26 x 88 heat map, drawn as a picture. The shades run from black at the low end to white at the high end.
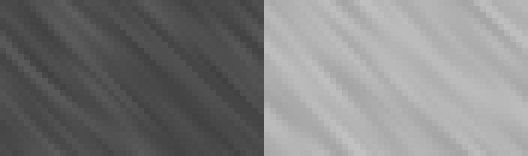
It is made of 1 by 2 panels. Panel 1,1: low, slanting down to the right, faint in contrast. Panel 1,2: high, slanting down to the right, faint in contrast.
